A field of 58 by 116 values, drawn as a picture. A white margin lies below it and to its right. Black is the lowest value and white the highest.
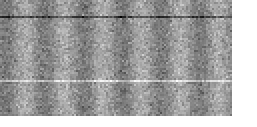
Rows 9 and 41 stand out from the rest. There is no overall slope. Stripes running up and down repeat 6 times from left to right. On average the colour sits 60% of the way up the scale.
